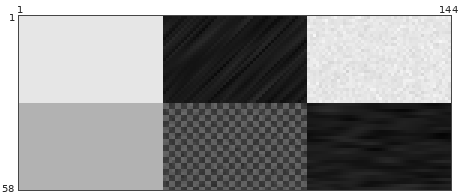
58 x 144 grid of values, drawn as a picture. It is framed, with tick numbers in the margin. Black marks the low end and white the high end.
The table splits into 2 rows of 3 panels. Panel 1,1: very high, flat. Panel 1,2: very low, slanting up to the right, faint in contrast. Panel 1,3: very high, fine-grained, faint in contrast. Panel 2,1: high, flat. Panel 2,2: low, checkered. Panel 2,3: very low, streaked across, faint in contrast.
